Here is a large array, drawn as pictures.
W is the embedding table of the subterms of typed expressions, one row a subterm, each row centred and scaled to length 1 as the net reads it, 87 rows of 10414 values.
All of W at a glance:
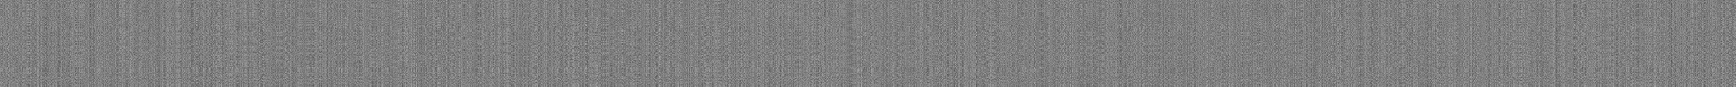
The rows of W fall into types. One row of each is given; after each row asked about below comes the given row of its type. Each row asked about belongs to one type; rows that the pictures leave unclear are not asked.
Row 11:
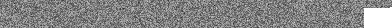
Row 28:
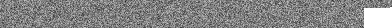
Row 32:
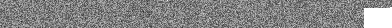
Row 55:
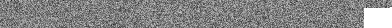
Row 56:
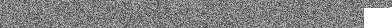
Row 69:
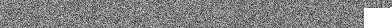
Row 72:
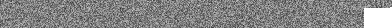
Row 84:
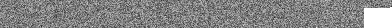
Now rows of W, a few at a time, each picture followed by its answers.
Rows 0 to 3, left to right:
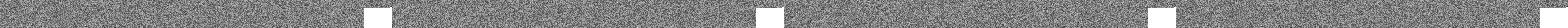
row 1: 72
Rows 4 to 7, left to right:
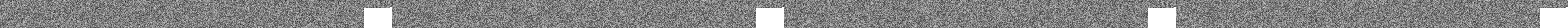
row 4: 28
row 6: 55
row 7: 11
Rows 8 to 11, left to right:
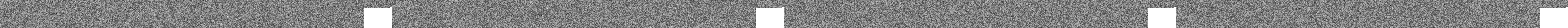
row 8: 69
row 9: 28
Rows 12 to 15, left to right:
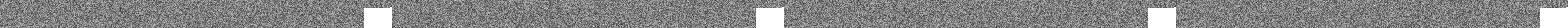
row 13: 56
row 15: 72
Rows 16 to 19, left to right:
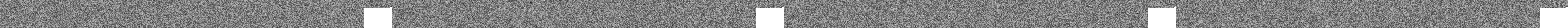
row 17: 69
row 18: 28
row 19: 55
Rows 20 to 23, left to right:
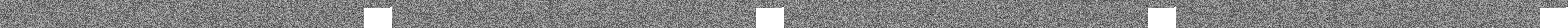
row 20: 32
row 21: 56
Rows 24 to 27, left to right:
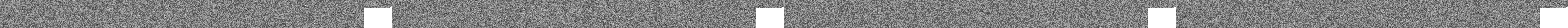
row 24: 28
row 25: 55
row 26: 56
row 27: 56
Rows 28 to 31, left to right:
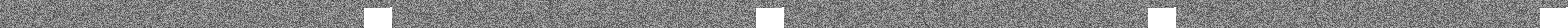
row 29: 56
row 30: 11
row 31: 11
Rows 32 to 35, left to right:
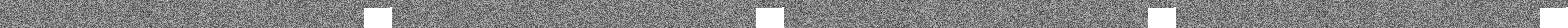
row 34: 55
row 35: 32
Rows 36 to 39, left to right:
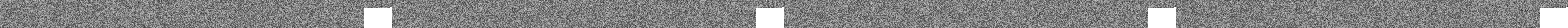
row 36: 69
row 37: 72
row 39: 84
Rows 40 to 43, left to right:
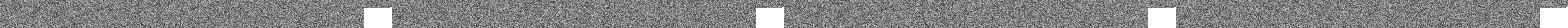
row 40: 11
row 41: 32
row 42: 11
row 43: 28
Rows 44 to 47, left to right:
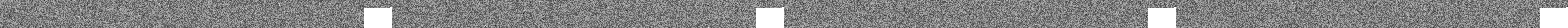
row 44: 69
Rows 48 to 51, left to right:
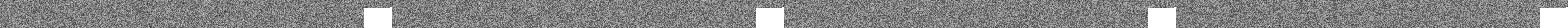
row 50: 72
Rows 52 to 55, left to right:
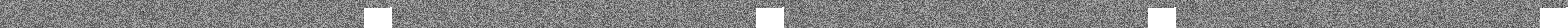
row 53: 32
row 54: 84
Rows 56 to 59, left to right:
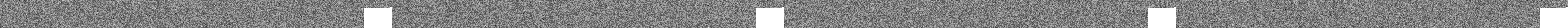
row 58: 72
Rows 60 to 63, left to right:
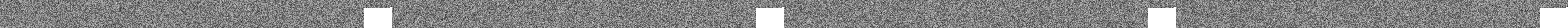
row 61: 28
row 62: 55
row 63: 84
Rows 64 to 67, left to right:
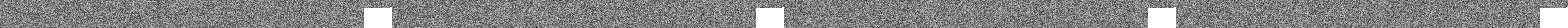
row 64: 56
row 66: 55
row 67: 11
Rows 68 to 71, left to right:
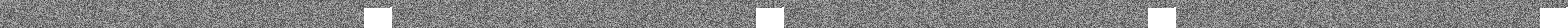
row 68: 69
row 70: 69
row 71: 69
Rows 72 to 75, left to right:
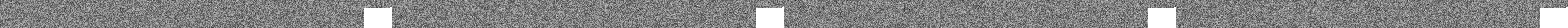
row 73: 28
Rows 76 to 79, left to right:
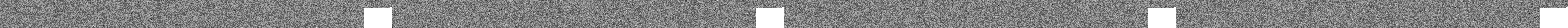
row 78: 11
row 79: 32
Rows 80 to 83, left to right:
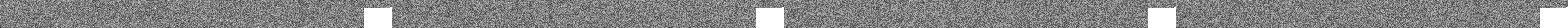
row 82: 69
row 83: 56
